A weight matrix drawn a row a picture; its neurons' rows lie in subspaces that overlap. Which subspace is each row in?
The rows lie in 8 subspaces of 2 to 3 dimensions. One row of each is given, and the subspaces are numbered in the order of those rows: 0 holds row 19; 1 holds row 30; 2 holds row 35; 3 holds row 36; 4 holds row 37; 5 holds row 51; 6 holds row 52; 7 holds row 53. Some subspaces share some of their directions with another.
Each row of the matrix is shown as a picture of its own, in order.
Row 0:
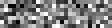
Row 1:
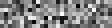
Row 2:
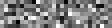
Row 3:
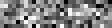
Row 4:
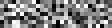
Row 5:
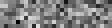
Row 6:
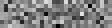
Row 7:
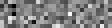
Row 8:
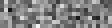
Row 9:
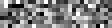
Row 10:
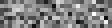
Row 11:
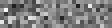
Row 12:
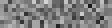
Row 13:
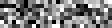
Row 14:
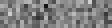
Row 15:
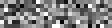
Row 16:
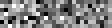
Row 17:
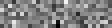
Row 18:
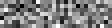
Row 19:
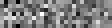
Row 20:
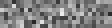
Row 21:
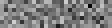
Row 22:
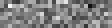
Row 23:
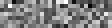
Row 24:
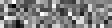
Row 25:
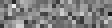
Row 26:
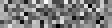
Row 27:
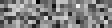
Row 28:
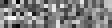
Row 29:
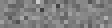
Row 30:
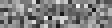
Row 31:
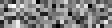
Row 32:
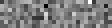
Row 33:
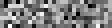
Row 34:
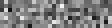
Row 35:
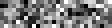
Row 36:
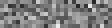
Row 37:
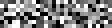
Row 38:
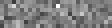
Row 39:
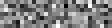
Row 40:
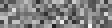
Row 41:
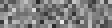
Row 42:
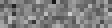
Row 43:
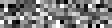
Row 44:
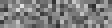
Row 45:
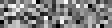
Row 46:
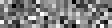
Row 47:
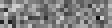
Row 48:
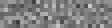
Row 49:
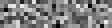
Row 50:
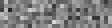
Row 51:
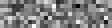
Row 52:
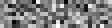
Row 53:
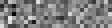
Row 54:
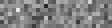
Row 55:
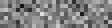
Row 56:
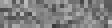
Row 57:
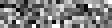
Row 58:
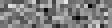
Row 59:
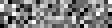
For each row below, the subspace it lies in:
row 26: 5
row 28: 0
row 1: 1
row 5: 2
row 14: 3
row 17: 6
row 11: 6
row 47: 6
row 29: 2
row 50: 4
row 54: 3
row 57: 2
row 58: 0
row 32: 3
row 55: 7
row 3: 2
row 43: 4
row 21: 5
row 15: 4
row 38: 1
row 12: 5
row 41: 4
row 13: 2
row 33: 0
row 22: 0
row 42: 7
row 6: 5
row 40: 4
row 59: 7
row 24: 1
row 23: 0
